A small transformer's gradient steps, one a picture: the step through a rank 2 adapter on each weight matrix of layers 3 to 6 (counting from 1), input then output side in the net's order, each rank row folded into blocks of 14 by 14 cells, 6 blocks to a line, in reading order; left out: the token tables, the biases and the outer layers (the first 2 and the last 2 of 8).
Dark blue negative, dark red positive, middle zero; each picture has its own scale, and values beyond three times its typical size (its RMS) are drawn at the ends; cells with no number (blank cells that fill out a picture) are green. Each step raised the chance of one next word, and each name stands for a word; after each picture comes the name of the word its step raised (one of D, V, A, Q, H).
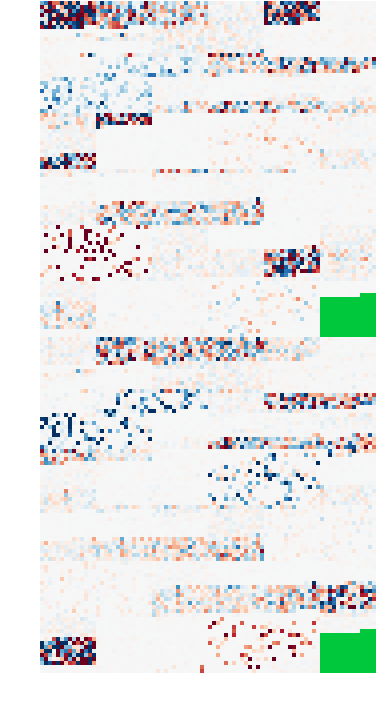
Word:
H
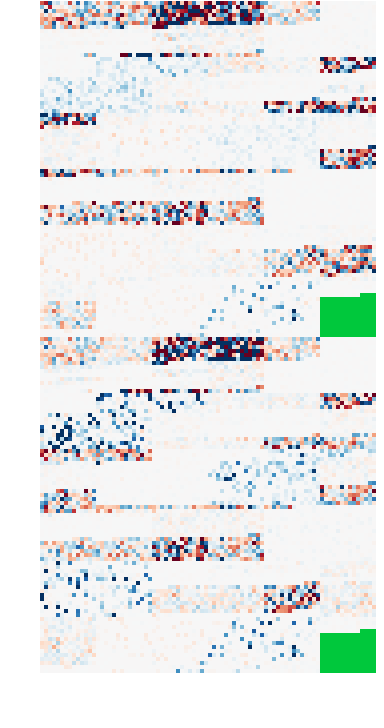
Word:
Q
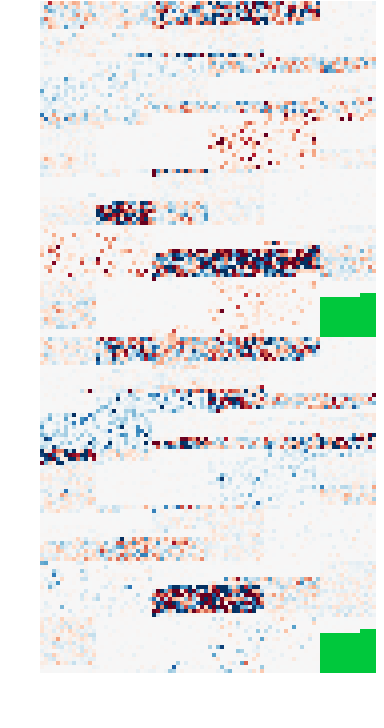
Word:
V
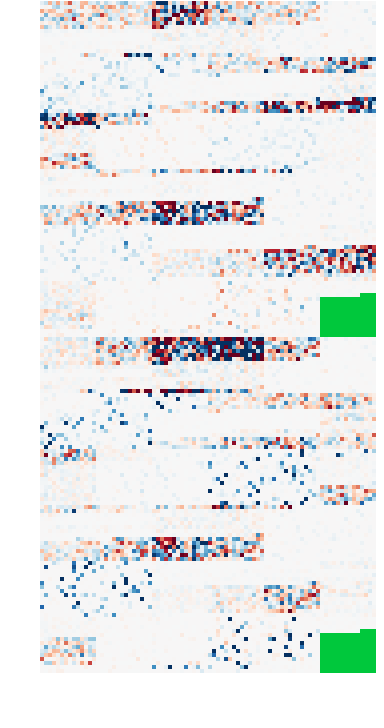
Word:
Q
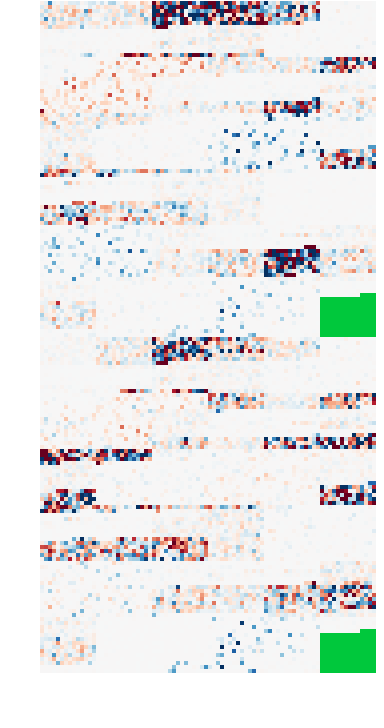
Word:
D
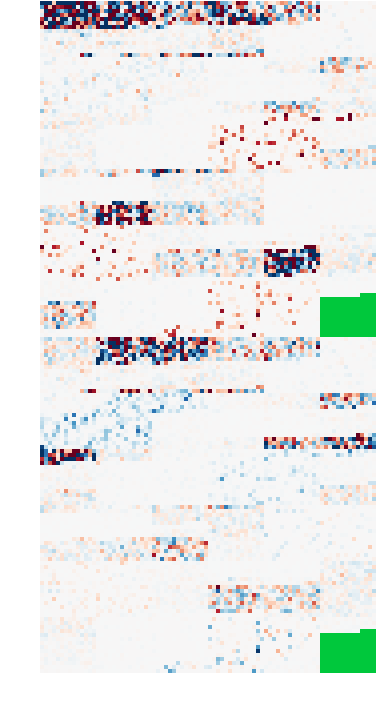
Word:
V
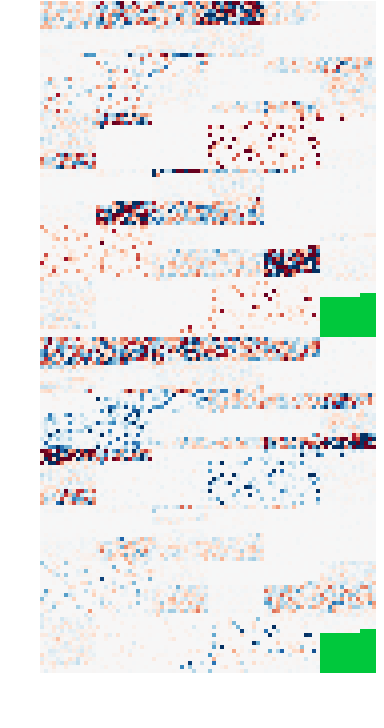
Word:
V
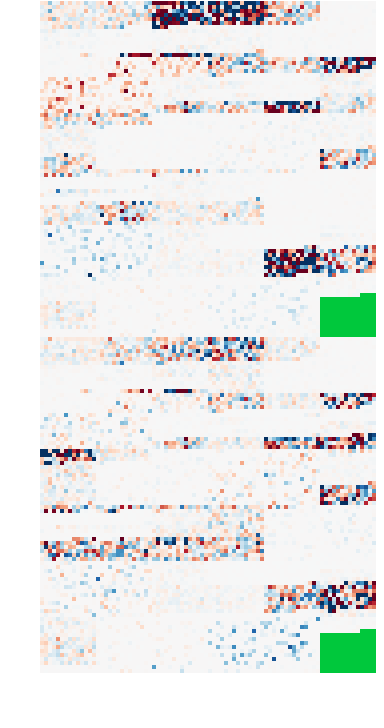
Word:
D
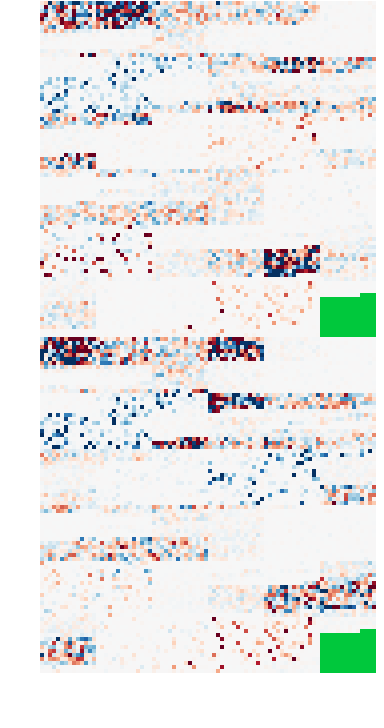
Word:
H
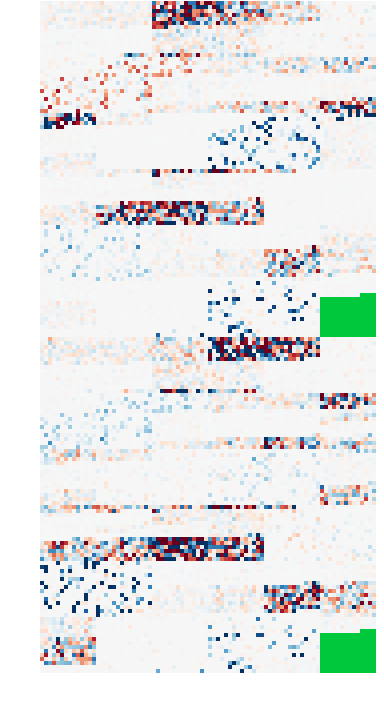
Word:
Q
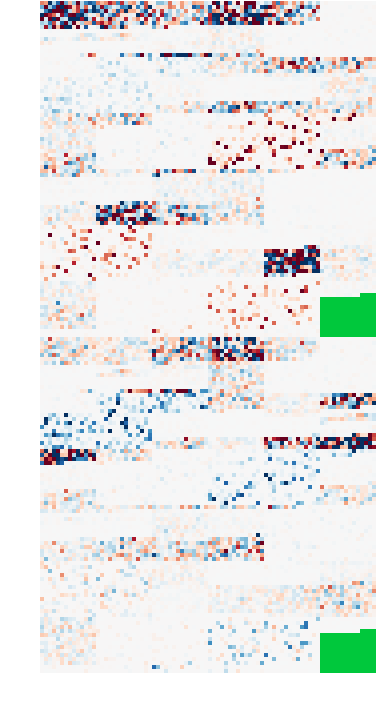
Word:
V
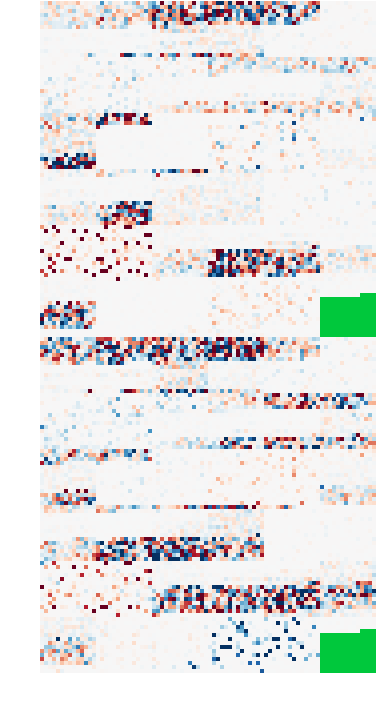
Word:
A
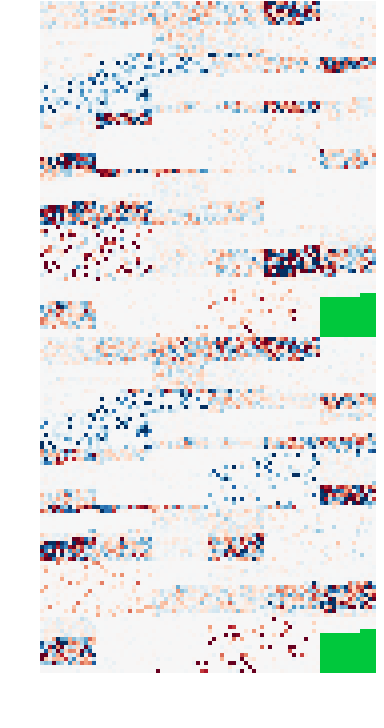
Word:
H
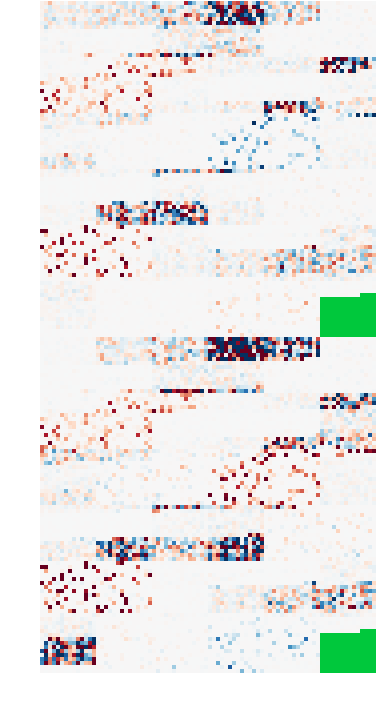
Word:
A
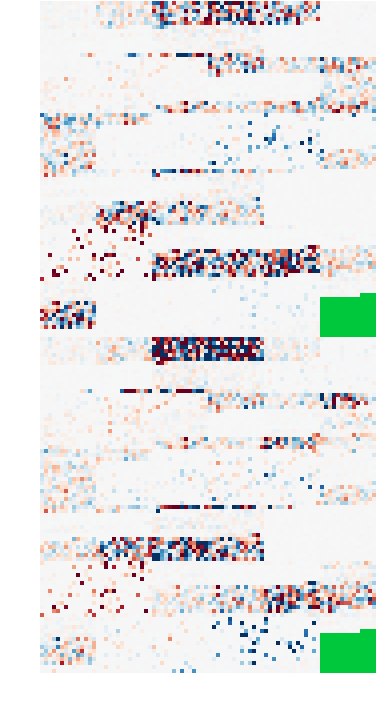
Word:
A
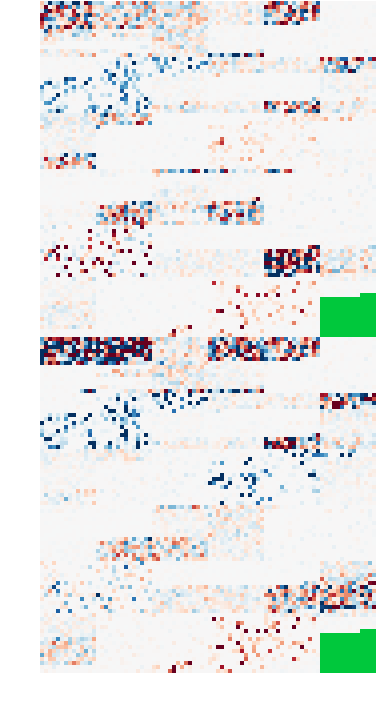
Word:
H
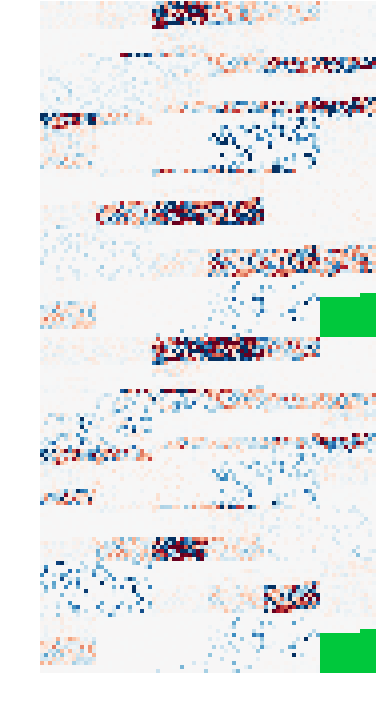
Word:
Q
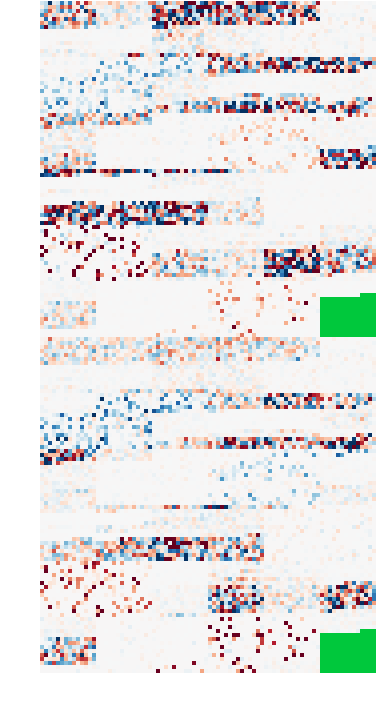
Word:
H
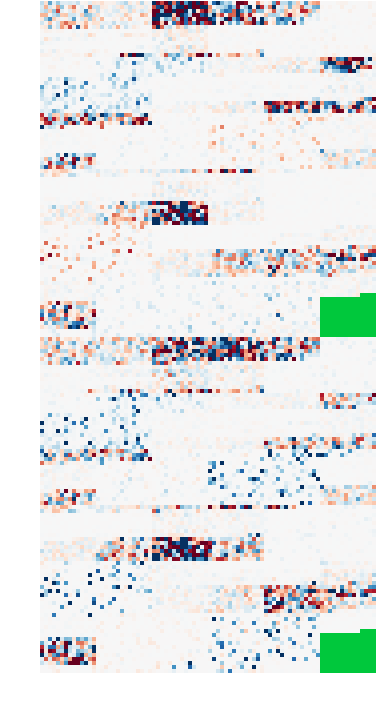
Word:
Q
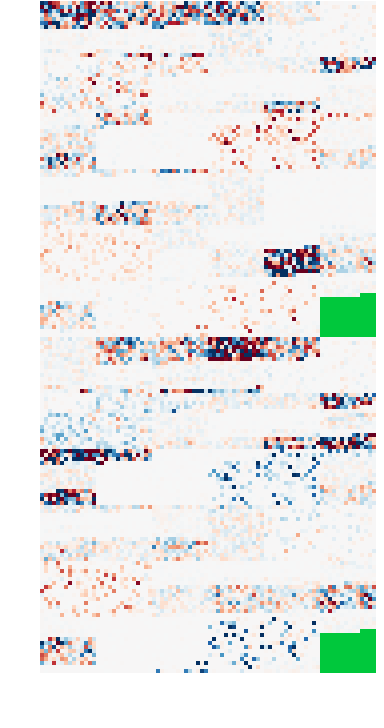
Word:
V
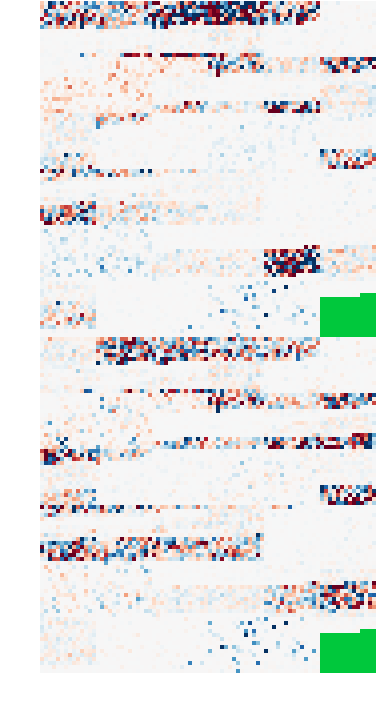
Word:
D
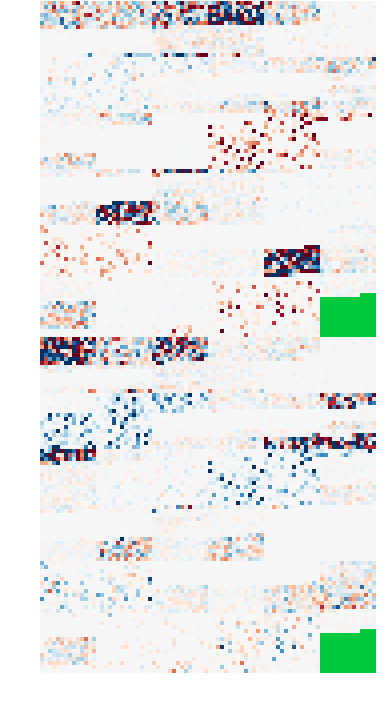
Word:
V
